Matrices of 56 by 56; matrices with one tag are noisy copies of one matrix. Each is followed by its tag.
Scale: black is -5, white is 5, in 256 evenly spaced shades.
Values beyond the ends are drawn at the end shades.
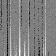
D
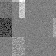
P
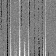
D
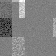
P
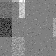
P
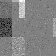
P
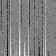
D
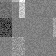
P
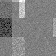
P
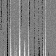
D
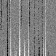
D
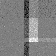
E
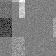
P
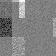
P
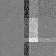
E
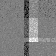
E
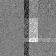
E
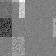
P
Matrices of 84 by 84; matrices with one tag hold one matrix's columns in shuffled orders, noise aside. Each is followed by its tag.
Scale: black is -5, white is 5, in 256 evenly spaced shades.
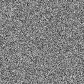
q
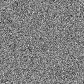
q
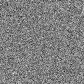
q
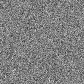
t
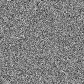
q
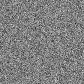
t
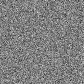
q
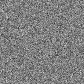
t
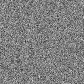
t
